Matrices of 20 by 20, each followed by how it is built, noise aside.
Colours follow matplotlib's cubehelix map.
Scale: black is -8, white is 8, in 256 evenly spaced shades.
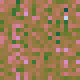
uneven columns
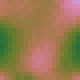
smooth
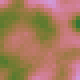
smooth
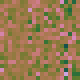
uneven columns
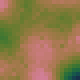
smooth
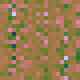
uneven columns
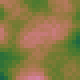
smooth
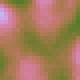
smooth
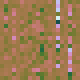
uneven columns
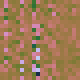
uneven columns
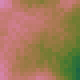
smooth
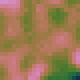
smooth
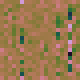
uneven columns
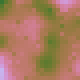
smooth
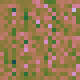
uneven columns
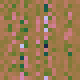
uneven columns
